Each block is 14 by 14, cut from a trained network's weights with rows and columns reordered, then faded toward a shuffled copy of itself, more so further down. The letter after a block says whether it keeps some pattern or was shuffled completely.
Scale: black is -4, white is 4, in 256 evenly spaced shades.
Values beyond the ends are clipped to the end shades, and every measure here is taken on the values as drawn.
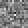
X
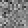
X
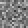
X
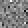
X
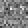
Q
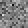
X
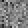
Q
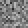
X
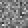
X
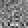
Q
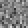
Q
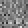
Q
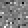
X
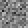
X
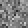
X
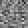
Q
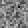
X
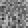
X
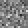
X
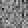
Q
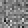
Q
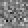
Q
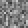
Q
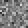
X
